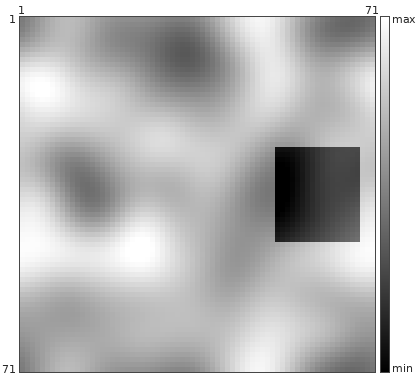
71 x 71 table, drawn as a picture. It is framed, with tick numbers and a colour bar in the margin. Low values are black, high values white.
The middle right is the ninth with the lowest average. An odd patch, lower than its surroundings, sits in the middle right. Most values sit high, with a long tail of low ones. Values change most from cell to cell in the middle right. On average the colour sits 70% of the way up the scale.
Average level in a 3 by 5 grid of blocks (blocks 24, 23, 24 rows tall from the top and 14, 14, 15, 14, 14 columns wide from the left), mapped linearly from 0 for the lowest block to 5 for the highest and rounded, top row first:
53253
44401
44454
